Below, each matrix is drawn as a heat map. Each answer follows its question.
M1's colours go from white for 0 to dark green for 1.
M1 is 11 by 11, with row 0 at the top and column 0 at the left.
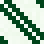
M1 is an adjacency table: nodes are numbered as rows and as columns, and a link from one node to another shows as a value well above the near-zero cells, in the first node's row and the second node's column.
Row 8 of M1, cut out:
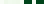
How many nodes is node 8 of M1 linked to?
4
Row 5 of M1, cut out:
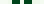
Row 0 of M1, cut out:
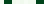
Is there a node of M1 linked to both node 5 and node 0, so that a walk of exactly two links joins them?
no
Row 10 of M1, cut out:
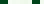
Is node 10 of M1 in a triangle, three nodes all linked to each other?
yes
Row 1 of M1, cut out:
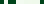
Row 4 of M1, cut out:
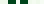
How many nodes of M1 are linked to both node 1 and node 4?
2
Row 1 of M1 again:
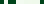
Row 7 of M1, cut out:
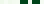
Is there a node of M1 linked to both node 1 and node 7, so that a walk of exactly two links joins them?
no
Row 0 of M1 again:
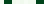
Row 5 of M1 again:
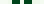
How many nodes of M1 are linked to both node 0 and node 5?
0
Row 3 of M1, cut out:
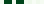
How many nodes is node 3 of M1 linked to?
4
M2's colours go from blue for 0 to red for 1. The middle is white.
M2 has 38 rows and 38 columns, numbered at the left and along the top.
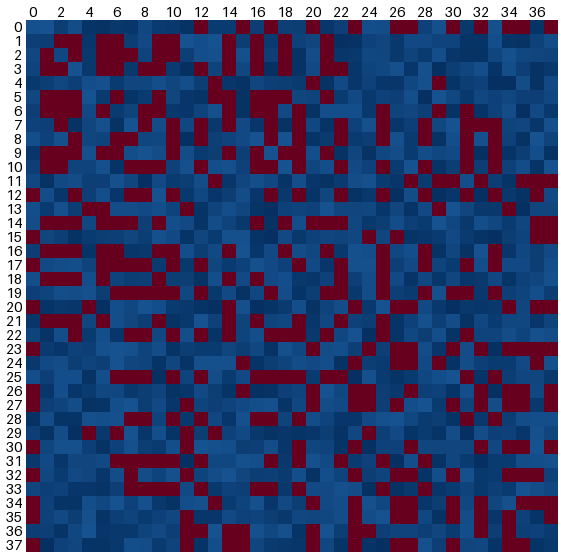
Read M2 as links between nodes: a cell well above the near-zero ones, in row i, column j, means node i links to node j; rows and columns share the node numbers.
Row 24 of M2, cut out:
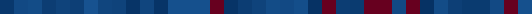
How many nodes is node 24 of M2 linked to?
6
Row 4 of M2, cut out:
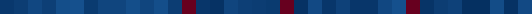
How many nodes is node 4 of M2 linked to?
3
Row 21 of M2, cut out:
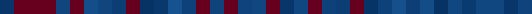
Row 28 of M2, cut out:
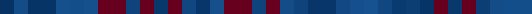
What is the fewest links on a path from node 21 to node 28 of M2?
2
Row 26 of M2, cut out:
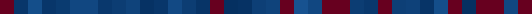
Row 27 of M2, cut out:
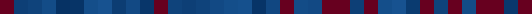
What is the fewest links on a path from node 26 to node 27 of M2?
1
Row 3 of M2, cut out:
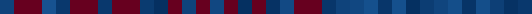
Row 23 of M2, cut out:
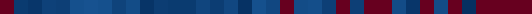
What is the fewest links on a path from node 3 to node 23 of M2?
3
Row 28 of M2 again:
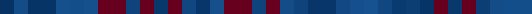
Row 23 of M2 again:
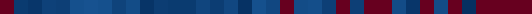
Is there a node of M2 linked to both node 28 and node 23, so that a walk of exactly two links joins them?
no
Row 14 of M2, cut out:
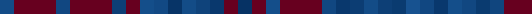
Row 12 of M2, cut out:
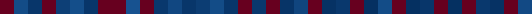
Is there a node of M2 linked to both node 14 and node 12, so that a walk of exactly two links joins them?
yes
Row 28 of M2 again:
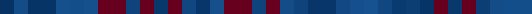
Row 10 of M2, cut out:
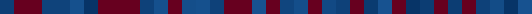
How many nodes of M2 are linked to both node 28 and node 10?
8
